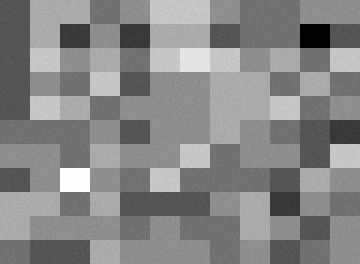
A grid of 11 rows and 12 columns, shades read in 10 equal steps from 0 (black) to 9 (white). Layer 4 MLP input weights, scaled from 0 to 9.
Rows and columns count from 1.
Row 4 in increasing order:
3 3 4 4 4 5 5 5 6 6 6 7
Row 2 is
3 6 2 5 2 6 6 3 4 4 0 3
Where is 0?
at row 2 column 11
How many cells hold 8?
1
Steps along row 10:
down same same down up down same up down down up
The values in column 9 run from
4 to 6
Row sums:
61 44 69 58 63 50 61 59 53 57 52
